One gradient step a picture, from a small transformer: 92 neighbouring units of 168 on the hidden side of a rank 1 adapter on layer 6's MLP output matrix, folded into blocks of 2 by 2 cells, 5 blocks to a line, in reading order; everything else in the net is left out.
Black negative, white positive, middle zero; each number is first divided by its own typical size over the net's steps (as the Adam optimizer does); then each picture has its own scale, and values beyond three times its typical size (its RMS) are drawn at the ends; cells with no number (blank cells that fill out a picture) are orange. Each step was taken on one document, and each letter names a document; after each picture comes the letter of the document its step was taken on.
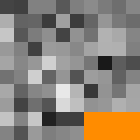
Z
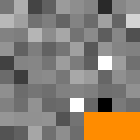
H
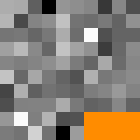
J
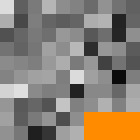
J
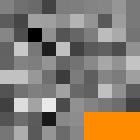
Z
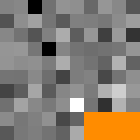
H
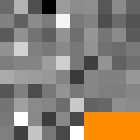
J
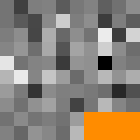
H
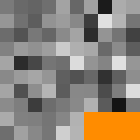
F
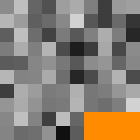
J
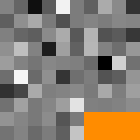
H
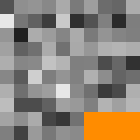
Z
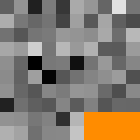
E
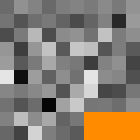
Z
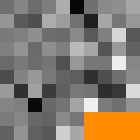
F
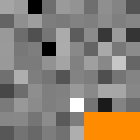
H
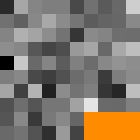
F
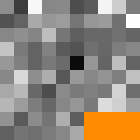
E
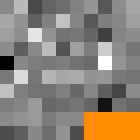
H
